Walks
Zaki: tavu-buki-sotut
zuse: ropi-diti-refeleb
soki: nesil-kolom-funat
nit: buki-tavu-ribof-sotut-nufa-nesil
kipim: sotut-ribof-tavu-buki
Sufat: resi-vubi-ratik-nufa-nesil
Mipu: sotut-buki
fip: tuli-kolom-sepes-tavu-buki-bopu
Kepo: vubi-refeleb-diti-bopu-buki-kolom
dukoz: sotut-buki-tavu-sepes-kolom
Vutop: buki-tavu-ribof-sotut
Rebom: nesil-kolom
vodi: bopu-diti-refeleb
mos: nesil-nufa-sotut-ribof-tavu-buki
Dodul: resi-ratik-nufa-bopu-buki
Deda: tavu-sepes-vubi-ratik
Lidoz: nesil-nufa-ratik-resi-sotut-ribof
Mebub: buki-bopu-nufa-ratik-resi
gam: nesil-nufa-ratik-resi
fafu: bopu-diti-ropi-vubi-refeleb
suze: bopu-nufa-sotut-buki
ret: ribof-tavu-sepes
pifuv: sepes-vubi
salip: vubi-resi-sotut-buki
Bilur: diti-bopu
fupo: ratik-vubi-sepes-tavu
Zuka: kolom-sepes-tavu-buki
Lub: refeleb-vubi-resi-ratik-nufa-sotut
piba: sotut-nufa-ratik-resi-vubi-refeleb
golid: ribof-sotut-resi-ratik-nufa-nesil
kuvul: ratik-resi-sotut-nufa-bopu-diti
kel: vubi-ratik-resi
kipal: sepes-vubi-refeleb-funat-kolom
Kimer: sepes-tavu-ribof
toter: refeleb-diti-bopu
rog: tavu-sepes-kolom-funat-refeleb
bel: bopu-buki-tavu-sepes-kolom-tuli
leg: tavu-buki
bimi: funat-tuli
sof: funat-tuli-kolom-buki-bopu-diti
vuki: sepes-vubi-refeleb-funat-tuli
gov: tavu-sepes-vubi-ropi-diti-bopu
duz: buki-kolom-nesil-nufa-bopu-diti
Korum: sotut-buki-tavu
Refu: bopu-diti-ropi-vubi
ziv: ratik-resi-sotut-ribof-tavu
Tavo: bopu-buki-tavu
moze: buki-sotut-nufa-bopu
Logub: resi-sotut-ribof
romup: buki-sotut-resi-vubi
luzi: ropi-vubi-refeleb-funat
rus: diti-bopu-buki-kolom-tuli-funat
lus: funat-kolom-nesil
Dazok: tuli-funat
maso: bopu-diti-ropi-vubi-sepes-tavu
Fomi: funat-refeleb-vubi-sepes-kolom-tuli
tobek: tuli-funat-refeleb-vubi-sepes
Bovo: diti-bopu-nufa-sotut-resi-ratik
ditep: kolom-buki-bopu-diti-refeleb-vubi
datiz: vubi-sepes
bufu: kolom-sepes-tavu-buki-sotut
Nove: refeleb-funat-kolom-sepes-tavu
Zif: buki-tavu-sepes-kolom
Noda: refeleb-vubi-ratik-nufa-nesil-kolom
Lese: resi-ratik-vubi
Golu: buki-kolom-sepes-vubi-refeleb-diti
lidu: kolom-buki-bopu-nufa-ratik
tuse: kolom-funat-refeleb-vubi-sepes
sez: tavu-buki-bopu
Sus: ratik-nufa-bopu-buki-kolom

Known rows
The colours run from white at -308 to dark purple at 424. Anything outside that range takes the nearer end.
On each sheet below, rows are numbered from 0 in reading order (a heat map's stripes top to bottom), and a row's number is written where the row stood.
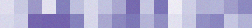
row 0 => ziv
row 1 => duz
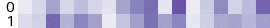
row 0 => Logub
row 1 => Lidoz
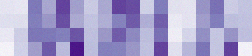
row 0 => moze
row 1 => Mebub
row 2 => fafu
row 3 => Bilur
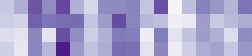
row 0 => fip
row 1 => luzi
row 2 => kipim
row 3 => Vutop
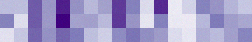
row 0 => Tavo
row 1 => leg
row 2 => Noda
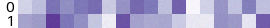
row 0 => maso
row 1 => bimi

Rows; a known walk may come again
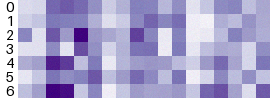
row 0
duz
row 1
Sufat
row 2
leg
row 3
kipim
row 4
soki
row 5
fafu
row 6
Rebom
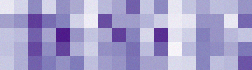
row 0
golid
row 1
bimi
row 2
Tavo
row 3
fip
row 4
tuse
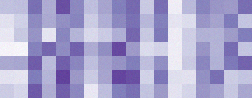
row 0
bufu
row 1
Bovo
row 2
ziv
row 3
zuse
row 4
rog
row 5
moze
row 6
mos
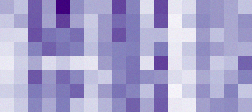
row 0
sez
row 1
bel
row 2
luzi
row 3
rus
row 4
Logub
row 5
Noda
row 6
maso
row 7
Dodul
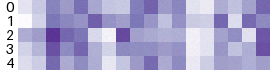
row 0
Lub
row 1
toter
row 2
Dazok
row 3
tobek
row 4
Lidoz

